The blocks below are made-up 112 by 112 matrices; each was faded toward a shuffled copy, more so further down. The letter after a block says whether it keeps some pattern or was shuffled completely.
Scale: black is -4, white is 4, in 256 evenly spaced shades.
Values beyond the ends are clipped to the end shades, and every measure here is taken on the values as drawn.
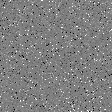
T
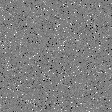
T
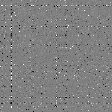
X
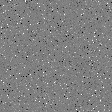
T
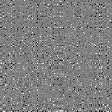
X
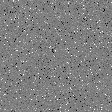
T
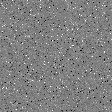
T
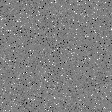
T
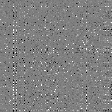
X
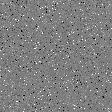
T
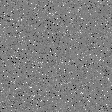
T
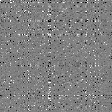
X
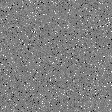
T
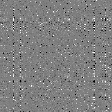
X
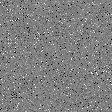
T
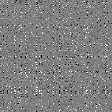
X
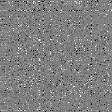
X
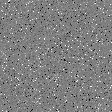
T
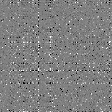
X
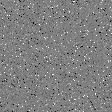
T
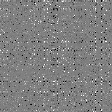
X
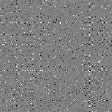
X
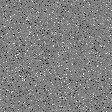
T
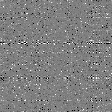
X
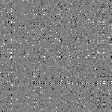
X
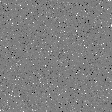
T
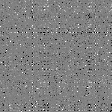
X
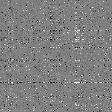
X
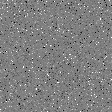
T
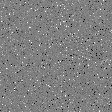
T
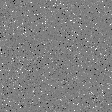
T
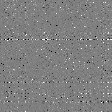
X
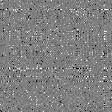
X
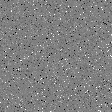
T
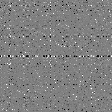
X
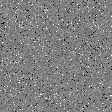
T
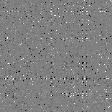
X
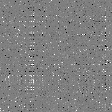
X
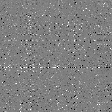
X
